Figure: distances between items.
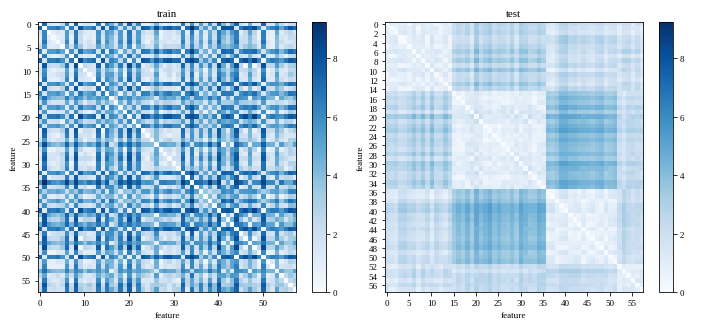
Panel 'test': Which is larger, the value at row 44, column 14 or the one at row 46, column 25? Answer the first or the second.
the second
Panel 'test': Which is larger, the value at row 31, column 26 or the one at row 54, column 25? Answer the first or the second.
the second
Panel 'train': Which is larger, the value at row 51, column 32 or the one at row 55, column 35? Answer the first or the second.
the first
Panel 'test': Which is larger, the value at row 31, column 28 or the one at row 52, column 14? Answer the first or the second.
the second
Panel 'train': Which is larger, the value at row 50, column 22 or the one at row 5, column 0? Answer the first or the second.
the second
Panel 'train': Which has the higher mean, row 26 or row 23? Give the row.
26
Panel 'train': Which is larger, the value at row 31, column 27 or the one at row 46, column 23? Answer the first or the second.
the first
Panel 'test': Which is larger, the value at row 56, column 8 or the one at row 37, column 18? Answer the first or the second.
the second
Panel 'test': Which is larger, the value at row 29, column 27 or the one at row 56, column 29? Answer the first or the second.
the second
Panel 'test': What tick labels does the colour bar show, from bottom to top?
0, 2, 4, 6, 8
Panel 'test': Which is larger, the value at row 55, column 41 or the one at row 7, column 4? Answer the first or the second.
the first
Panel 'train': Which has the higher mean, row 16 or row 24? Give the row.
16
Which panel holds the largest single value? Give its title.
train
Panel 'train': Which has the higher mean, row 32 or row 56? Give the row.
32
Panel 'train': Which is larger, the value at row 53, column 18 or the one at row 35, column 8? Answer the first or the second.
the second
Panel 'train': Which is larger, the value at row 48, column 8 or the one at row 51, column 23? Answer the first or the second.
the first
